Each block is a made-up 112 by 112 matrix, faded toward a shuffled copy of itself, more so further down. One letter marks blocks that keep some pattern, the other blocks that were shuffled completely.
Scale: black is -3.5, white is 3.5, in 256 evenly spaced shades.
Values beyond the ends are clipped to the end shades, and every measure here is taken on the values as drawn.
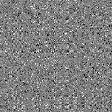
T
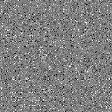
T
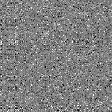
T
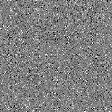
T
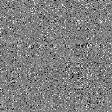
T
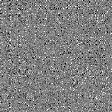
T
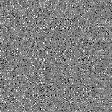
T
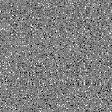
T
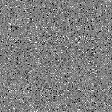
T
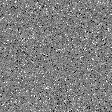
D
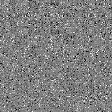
T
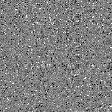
T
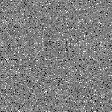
T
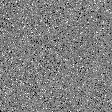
D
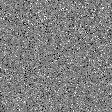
D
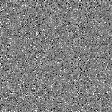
T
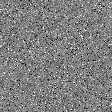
D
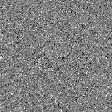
T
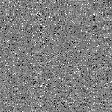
T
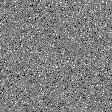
D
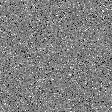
D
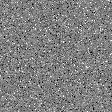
D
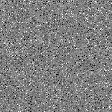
T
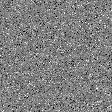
D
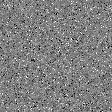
D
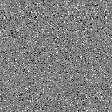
T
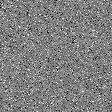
D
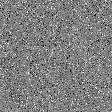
D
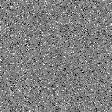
T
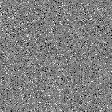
T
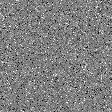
D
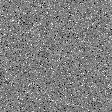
D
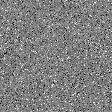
D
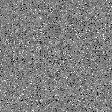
T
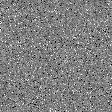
D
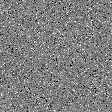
D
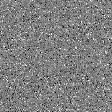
T
